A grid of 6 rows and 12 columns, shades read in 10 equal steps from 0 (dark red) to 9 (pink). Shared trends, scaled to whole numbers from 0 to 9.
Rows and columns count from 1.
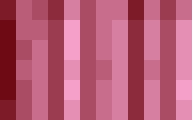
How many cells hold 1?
3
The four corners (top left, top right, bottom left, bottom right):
1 6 1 8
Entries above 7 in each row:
0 2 2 2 2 2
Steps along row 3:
up up down up down up up down up down up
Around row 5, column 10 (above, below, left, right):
6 7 2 4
